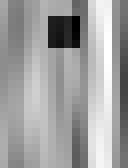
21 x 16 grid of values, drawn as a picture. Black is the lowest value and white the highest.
An odd patch, lower than its surroundings, sits in the top middle. The top middle is the ninth with the lowest average. Overall the values sit about 60% of the way up the scale. Streaks run downward.
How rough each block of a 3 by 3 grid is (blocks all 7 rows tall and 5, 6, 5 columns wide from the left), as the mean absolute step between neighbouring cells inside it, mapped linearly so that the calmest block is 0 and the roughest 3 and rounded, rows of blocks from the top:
032 | 002 | 001
